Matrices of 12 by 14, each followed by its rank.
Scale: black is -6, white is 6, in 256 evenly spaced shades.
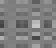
one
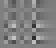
one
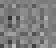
two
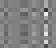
one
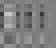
one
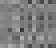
two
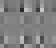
one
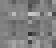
two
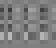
one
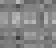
two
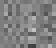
two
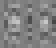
two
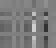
one
